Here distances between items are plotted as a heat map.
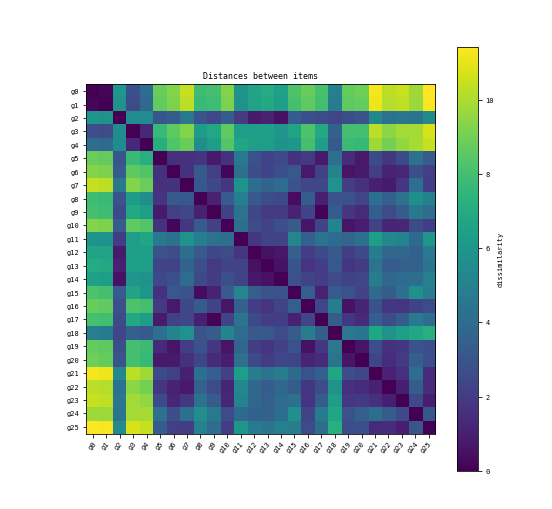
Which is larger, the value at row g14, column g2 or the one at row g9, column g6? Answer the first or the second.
the second
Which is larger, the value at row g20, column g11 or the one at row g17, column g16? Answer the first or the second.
the first
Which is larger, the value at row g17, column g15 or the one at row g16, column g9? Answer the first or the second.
the second
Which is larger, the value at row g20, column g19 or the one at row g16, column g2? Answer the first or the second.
the second
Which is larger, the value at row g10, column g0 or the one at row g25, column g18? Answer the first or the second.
the first
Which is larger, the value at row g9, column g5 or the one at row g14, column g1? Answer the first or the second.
the second
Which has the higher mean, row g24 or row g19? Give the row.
g24
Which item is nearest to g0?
g1
